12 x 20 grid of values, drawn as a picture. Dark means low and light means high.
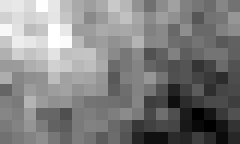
Stripes: none. Ninth with the highest average: top left. Ninth with the lowest average: bottom right. Slope: up to the top left. Average level on the scale: 50%.
